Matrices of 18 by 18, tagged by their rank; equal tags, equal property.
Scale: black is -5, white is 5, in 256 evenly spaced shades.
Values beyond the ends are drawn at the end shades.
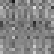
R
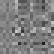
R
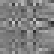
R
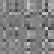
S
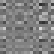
S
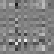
S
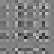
S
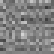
R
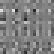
R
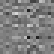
R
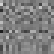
R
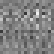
R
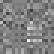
R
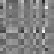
S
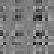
S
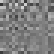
R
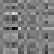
S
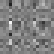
S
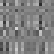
S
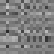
S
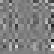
S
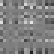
S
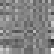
R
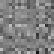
R
